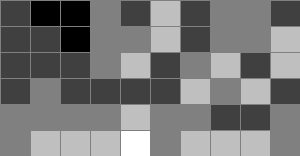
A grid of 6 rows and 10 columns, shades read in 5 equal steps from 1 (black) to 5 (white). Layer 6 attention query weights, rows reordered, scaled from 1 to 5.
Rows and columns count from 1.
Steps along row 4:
up down same same same up down up down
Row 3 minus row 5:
-1 -1 -1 0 0 -1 0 2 0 1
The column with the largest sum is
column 5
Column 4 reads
3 3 3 2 3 4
